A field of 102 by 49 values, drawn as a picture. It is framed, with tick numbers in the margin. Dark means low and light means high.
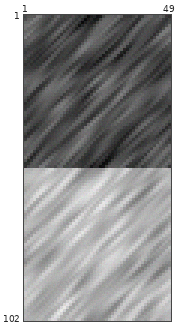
It is made of 2 by 1 panels. Panel 1,1: low, slanting up to the right. Panel 2,1: high, slanting up to the right.
